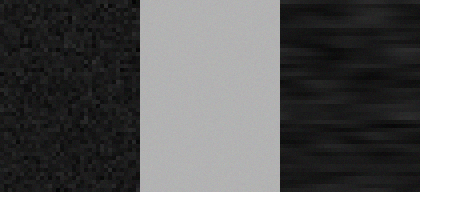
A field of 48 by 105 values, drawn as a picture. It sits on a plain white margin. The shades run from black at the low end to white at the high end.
The table splits into one row of 3 panels. Panel 1,1: very low, fine-grained, faint in contrast. Panel 1,2: high, flat. Panel 1,3: very low, streaked across, faint in contrast.
